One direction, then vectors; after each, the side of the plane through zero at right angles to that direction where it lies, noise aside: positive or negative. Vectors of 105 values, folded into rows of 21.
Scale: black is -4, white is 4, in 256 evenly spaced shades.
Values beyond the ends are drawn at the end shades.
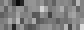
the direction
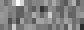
negative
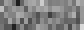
positive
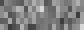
positive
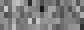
negative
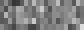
positive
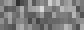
positive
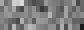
negative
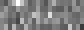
negative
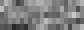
positive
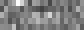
negative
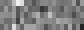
negative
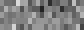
negative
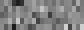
positive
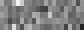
negative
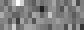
negative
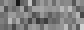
positive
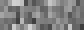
negative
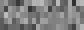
positive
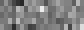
positive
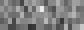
positive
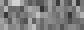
negative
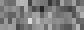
negative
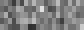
positive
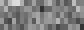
negative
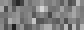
positive
